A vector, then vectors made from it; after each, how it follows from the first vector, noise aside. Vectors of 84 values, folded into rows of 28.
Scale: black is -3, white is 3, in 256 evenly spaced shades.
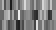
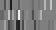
partly zeroed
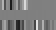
partly zeroed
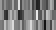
reversed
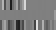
partly zeroed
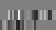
partly zeroed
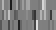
partly zeroed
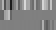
partly zeroed
